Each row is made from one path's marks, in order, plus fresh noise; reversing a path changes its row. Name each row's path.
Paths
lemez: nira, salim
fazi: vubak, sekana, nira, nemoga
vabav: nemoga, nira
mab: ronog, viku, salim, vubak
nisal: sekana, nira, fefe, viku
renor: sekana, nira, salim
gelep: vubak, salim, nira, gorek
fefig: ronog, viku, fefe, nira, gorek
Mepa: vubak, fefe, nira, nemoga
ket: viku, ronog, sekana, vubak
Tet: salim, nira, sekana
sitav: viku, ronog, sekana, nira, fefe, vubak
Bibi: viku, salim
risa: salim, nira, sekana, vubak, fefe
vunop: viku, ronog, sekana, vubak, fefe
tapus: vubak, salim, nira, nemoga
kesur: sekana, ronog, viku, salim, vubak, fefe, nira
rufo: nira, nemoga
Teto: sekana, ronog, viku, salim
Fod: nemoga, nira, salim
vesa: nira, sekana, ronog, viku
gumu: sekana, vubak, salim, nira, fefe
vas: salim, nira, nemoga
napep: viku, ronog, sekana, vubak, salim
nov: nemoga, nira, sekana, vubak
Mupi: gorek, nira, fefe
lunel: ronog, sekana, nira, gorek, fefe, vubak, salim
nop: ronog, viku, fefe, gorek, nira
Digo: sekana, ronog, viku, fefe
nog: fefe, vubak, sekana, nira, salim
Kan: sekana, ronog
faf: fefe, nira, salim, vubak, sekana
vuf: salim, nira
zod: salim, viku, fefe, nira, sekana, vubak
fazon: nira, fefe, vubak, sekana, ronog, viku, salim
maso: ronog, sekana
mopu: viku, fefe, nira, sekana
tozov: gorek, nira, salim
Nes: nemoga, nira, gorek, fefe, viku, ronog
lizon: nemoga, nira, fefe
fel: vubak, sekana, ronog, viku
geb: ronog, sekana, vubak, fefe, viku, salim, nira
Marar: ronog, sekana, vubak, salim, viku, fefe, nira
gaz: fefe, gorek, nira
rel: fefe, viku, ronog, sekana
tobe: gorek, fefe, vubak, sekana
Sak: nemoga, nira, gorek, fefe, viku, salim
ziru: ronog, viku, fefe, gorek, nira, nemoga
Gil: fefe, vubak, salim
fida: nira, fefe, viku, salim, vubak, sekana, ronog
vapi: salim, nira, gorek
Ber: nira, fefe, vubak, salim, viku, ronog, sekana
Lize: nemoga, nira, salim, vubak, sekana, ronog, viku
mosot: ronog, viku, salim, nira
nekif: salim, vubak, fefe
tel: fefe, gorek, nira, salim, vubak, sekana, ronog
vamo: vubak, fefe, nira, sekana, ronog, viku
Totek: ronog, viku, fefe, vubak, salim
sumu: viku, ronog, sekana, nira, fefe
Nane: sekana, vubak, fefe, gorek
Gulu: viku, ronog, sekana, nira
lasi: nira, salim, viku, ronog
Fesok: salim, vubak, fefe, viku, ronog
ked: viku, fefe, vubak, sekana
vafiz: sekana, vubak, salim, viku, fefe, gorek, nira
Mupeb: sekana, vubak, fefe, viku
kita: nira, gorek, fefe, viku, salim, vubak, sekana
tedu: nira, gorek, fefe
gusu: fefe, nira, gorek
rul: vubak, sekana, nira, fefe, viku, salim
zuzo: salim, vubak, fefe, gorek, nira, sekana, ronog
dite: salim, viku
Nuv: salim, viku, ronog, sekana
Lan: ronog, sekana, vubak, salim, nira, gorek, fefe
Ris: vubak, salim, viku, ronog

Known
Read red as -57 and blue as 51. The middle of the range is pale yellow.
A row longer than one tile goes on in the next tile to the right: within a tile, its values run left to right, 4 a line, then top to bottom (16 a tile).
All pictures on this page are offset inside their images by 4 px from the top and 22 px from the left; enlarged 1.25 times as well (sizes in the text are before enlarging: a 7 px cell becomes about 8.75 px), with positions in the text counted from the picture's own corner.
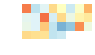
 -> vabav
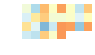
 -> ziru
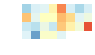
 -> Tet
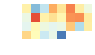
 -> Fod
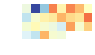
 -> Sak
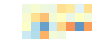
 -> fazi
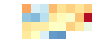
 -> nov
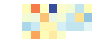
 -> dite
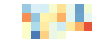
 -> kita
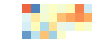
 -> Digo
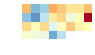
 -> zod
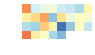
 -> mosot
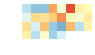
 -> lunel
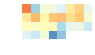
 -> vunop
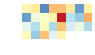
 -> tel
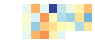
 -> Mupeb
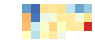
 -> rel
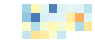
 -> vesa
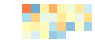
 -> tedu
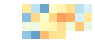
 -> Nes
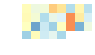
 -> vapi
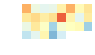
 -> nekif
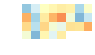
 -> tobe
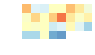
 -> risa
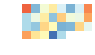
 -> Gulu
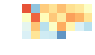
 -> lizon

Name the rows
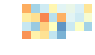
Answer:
geb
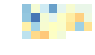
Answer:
vamo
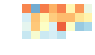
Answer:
Mupi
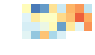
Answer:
Teto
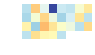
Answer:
nisal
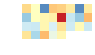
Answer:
fida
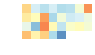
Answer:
Marar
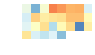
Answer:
tozov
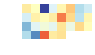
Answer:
Ris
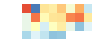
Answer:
sumu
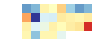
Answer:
Nuv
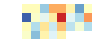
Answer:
zuzo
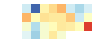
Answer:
mopu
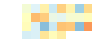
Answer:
rufo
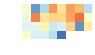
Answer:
renor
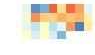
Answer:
nog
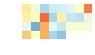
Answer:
kesur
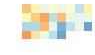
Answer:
vuf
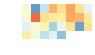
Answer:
lemez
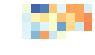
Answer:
fazon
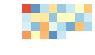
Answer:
nop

